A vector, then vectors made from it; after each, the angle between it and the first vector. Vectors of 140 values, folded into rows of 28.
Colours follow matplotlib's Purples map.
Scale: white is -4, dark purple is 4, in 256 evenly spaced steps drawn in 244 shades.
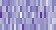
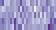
partly opposed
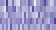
orthogonal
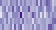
nearly opposite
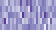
partly aligned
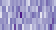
nearly opposite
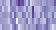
orthogonal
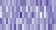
nearly opposite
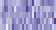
orthogonal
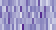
nearly parallel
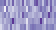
orthogonal
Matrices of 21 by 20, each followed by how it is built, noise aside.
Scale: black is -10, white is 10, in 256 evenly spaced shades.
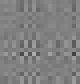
low rank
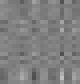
low rank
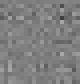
low rank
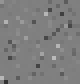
sparse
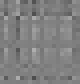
low rank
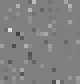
sparse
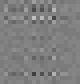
low rank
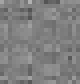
low rank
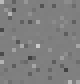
sparse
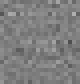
low rank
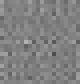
low rank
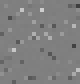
sparse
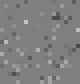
sparse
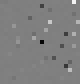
sparse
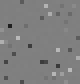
sparse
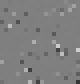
sparse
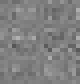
low rank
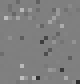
sparse
